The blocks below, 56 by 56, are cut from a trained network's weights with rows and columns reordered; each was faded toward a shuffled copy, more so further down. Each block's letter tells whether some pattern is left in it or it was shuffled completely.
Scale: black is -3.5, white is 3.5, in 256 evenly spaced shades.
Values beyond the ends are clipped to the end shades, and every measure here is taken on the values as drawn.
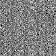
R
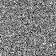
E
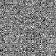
R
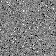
E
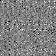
R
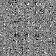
R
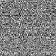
R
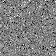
E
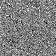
E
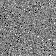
E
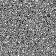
E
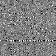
R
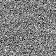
E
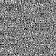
R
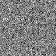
R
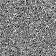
E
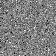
E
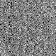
R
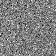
E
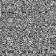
R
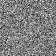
E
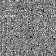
R
